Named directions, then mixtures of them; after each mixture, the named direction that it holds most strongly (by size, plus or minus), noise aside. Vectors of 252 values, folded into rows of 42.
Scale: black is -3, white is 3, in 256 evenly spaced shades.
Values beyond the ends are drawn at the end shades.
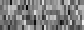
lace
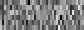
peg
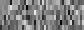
lace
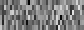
peg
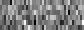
lace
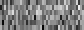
peg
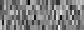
peg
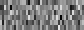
peg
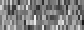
lace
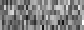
lace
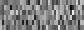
peg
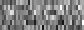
lace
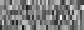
peg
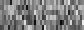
lace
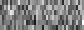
lace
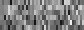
lace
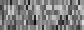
lace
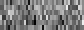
lace
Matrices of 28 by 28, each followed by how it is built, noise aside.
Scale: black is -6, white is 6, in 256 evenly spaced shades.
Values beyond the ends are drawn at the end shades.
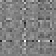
low rank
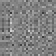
low rank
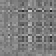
low rank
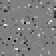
sparse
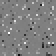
sparse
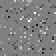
sparse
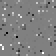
sparse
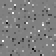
sparse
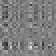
low rank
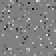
sparse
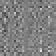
low rank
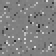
sparse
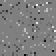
sparse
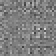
low rank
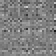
low rank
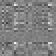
low rank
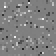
sparse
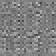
low rank
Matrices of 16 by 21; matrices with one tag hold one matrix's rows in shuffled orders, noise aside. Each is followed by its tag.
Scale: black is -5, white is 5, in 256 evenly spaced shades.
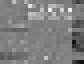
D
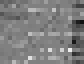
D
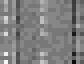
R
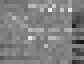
D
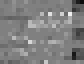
D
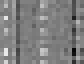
R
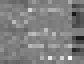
D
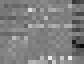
D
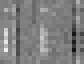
R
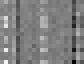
R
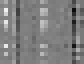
R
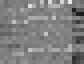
D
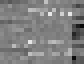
D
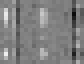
R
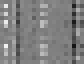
R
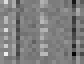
R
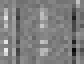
R
